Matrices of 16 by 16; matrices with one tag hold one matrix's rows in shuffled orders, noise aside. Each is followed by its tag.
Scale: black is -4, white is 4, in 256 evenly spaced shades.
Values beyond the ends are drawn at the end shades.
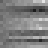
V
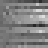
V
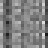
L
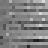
V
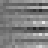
V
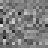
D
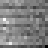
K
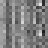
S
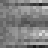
V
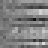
V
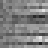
V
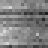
K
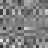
D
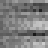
V
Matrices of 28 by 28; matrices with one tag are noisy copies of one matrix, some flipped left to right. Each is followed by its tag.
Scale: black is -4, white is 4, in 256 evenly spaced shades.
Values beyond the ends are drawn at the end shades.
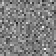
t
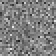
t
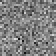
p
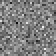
t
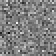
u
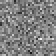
p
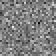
t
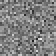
p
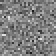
p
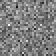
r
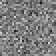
p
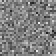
u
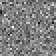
t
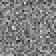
t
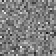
u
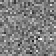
p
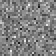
r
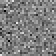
u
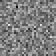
r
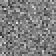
u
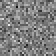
r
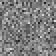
t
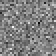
t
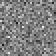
t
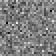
u
